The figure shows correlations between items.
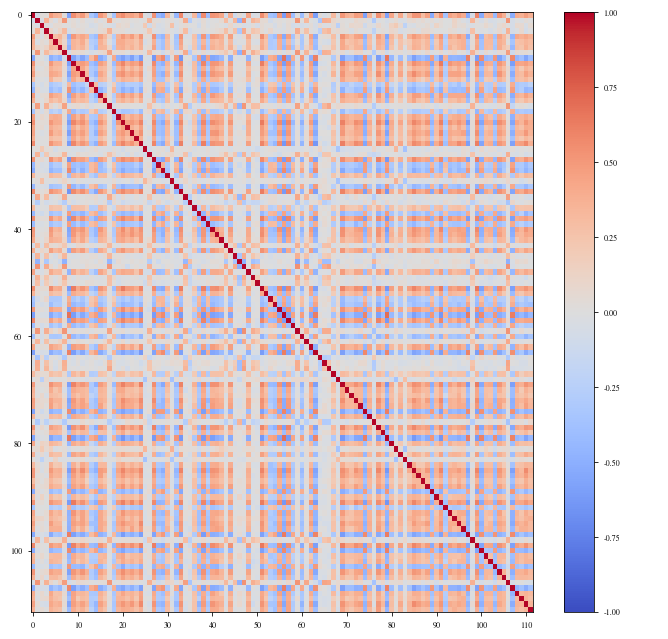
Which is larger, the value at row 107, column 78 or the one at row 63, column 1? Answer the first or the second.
the second
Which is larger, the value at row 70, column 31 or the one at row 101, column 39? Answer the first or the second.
the first
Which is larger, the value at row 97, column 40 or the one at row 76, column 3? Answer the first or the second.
the second
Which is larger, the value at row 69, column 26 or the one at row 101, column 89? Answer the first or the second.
the first
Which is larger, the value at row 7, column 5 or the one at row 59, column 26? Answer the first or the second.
the second
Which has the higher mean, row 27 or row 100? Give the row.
27
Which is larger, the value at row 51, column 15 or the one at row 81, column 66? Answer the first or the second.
the first
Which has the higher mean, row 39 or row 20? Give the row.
20
